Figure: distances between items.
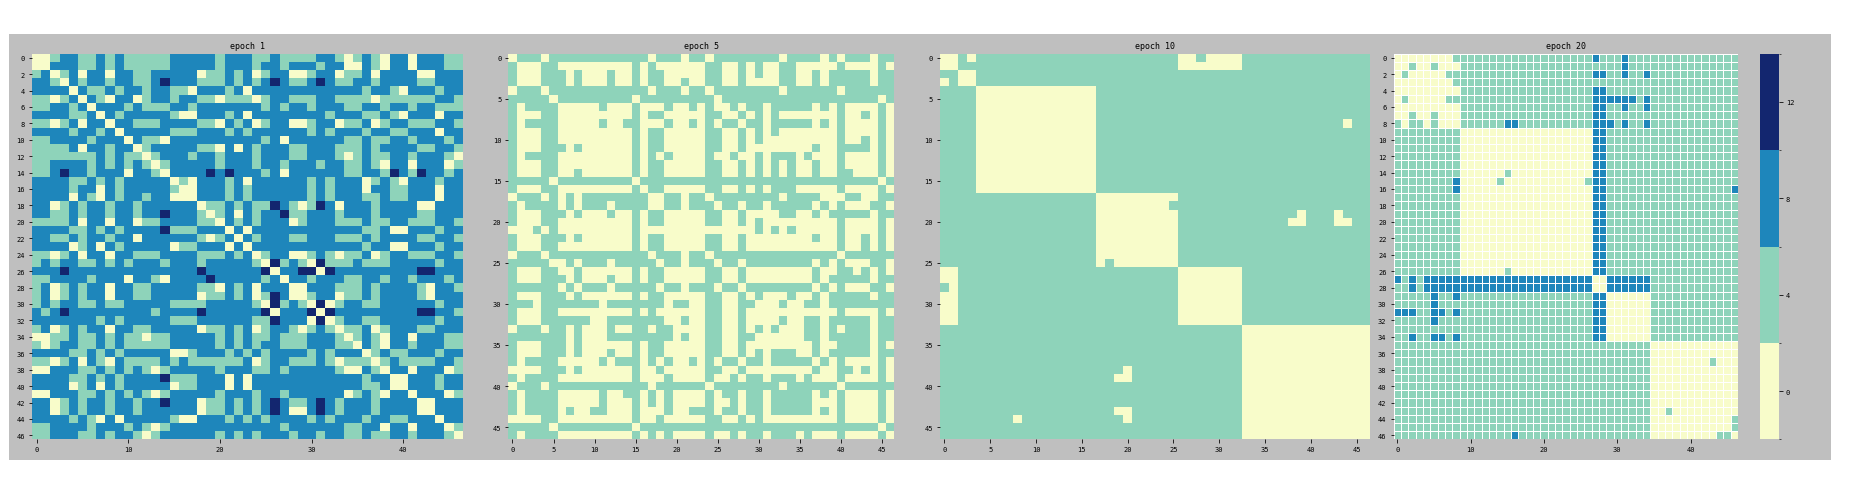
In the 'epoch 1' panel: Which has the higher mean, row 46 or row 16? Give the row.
16
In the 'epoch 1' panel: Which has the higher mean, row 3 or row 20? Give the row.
3
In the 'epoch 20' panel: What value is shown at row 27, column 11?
8
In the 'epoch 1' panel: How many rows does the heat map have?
47
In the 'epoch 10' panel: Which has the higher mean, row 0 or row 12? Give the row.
0
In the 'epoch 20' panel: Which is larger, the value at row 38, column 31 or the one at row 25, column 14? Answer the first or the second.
the first
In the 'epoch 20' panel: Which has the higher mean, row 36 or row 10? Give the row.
36
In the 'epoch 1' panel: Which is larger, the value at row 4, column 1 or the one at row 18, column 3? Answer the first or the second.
the first
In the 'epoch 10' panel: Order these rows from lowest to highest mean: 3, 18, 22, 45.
45, 22, 18, 3
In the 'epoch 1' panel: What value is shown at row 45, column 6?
4
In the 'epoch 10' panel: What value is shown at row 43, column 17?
4
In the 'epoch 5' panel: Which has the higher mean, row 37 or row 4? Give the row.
4
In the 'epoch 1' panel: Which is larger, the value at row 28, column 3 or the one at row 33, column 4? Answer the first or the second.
the second
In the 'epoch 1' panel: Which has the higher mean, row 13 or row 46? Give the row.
46
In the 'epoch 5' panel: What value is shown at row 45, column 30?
4
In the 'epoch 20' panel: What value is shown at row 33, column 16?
4
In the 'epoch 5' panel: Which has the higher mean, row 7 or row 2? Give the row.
2
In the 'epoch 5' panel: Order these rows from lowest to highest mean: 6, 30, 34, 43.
6, 43, 34, 30
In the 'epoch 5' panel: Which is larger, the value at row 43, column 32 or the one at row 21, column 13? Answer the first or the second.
the first
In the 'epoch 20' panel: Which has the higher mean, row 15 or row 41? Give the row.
41
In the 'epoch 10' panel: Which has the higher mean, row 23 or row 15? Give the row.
23
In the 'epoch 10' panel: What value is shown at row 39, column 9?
4
